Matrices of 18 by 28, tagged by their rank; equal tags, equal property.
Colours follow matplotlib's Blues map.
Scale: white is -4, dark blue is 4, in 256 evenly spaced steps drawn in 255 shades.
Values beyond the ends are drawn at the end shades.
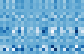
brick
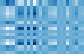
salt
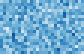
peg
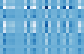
salt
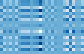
salt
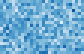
peg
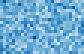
peg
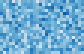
peg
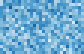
peg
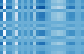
salt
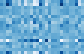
brick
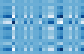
salt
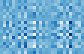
brick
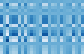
salt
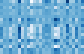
brick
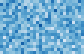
peg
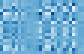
brick
